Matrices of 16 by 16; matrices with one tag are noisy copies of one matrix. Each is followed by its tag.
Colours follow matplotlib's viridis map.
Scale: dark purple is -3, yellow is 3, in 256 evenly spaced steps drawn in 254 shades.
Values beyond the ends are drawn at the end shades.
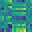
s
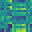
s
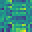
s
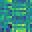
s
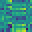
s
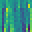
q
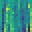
q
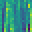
q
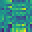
s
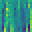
q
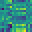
s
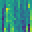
q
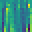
q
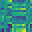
s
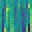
q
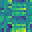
s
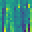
q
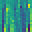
q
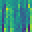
q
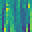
q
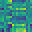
s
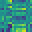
s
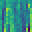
q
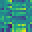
s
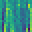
q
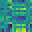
s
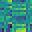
s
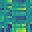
s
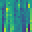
q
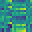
s
